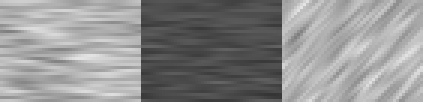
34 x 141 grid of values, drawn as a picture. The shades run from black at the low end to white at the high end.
The table splits into one row of 3 panels. Panel 1,1: high, streaked across. Panel 1,2: low, streaked across, faint in contrast. Panel 1,3: high, slanting up to the right.
